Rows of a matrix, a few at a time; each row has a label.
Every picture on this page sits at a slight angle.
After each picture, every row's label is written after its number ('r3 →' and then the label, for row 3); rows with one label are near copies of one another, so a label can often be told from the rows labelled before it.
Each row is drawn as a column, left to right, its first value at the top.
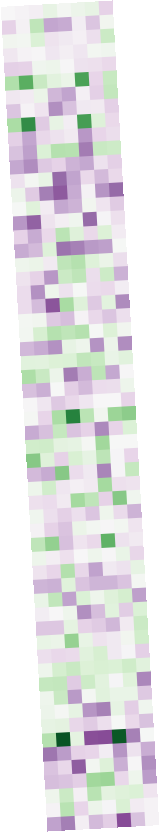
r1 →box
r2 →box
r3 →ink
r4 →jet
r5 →jet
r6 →box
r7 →jet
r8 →ink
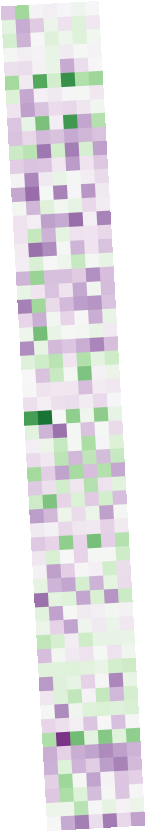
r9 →ink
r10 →jet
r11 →box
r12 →ink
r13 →box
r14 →ink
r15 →box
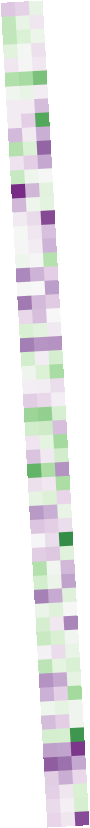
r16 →ink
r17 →ink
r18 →box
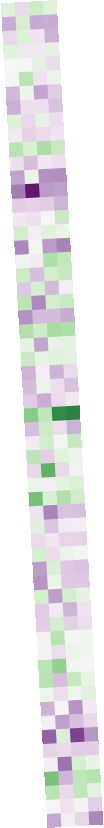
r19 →jet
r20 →ink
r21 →jet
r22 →jet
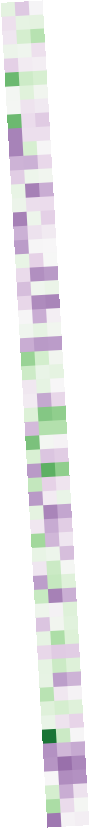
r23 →box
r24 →ink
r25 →ink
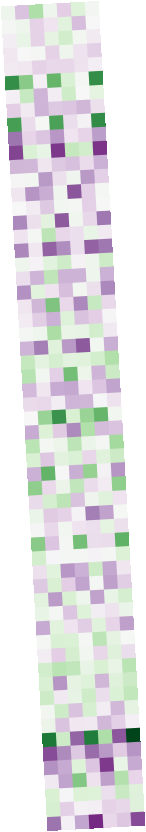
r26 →box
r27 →ink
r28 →jet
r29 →box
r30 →ink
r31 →jet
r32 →box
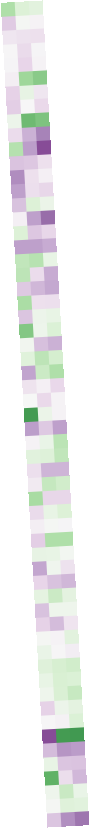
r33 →jet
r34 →box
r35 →box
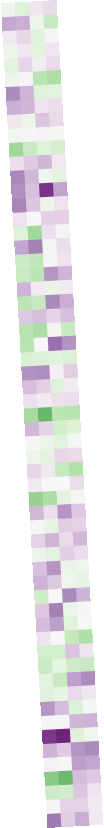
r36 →jet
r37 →jet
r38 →ink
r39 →ink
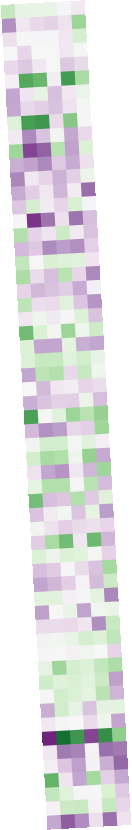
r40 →jet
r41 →box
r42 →box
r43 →jet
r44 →box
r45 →ink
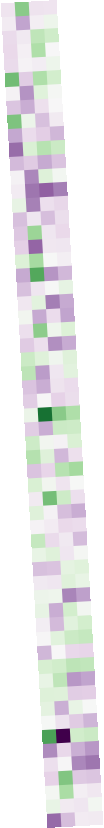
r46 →box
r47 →jet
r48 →ink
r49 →ink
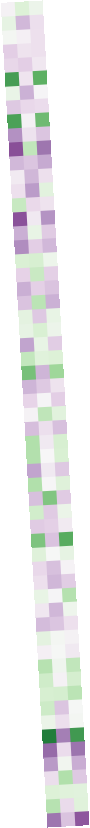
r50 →box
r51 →jet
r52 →box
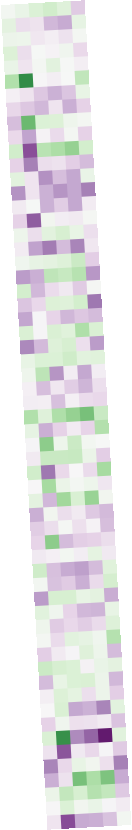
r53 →ink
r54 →box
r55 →jet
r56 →jet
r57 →jet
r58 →ink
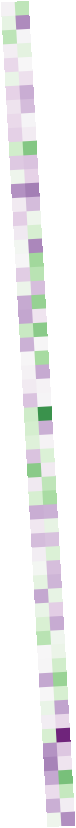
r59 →ink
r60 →jet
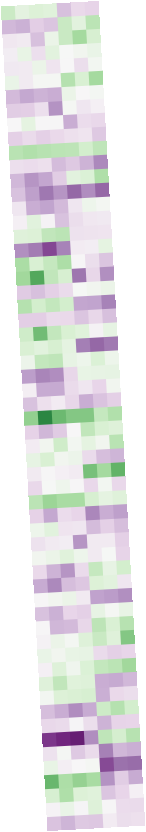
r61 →jet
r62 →jet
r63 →jet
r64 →jet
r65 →ink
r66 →ink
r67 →ink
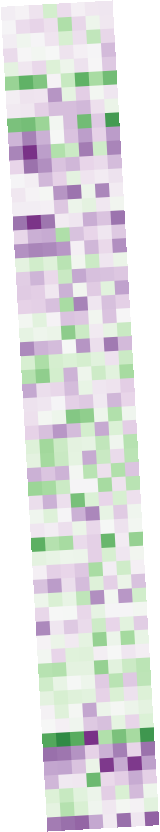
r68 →box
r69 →box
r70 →box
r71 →jet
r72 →ink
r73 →box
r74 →ink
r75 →box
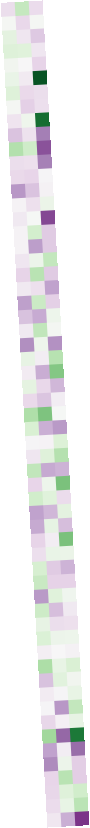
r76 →ink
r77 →jet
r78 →box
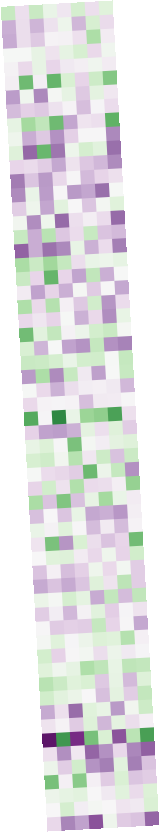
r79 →jet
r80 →box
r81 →jet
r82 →box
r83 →ink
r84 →jet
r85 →ink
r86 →box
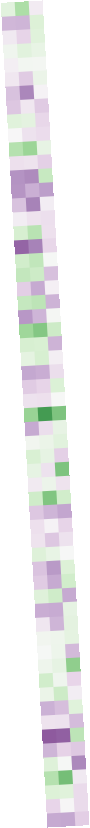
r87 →jet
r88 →jet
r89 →ink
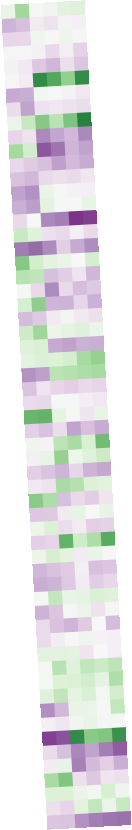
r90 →jet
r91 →jet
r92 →box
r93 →box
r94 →box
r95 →box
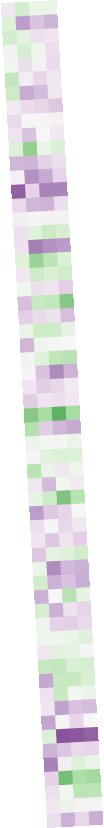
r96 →ink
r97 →jet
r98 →jet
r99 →jet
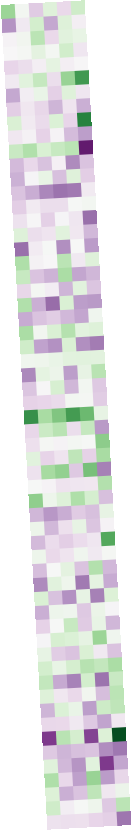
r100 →jet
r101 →ink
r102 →ink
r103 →jet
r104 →ink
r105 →box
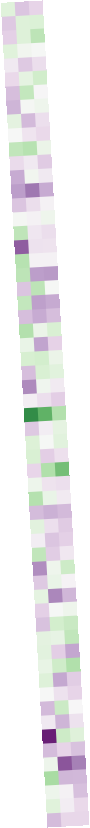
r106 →jet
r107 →ink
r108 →ink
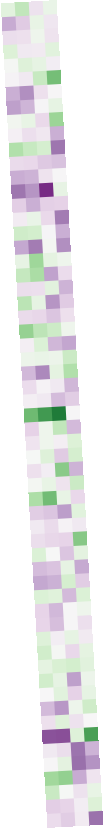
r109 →jet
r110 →jet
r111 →ink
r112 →box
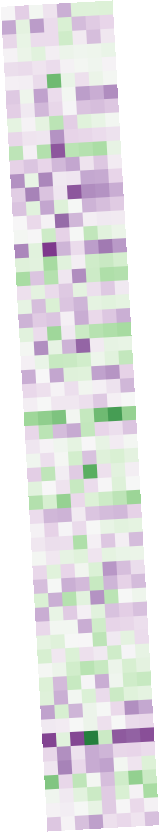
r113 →jet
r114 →ink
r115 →jet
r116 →box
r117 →ink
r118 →jet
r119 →jet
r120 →jet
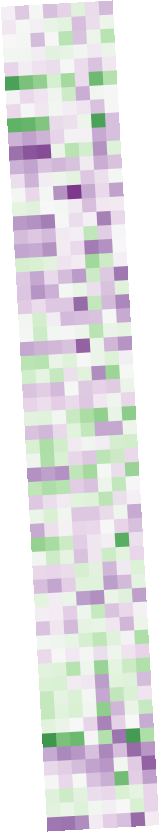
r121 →box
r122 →box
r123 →box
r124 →ink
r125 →ink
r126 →jet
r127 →box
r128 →ink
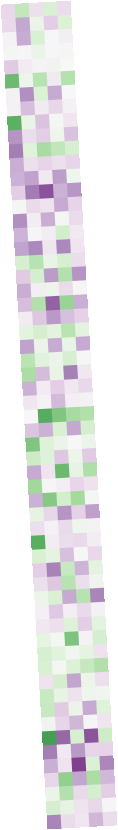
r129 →box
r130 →jet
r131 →ink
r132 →jet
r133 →ink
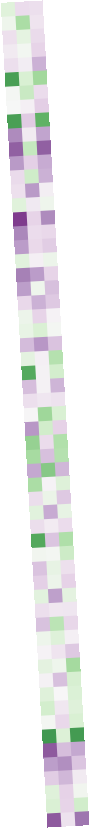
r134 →box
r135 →ink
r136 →box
